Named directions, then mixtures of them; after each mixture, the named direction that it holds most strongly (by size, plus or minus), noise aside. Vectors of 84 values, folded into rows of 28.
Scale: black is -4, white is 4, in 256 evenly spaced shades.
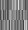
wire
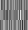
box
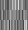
wire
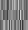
box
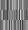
box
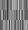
wire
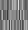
wire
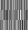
box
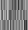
wire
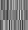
box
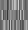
wire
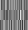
box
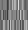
wire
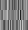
box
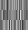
box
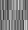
wire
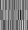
box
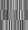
box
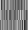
box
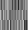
wire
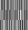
box
